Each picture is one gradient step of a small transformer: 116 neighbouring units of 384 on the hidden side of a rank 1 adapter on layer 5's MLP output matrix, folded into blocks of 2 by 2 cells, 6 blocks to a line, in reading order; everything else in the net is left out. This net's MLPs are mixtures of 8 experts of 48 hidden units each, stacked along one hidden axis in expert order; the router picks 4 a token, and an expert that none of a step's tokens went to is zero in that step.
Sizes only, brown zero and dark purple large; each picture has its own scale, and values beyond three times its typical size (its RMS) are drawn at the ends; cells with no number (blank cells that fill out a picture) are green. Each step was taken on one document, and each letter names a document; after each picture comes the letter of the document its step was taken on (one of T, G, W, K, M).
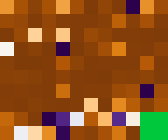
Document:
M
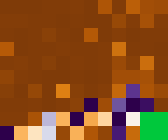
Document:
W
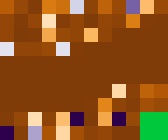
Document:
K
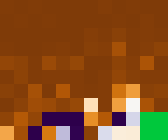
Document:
W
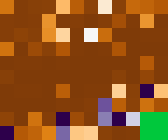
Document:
K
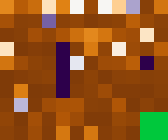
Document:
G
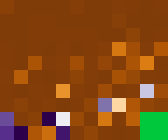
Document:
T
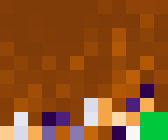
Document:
W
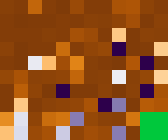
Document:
T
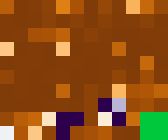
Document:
K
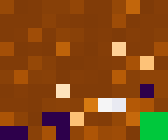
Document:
T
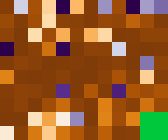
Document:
K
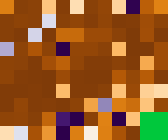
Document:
M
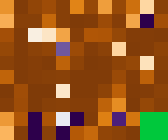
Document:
G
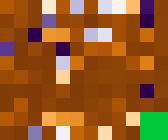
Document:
G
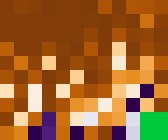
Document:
W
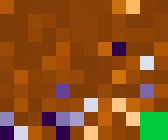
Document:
T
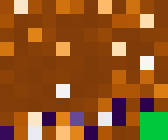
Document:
K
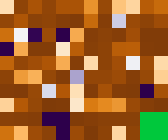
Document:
M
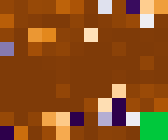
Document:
K
